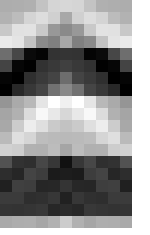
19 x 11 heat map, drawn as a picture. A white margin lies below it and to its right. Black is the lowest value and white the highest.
The centre is the ninth with the highest average. No lone cell stands out from its neighbours. Horizontal stripes repeat 2 times down the table. The left and right halves mirror each other.
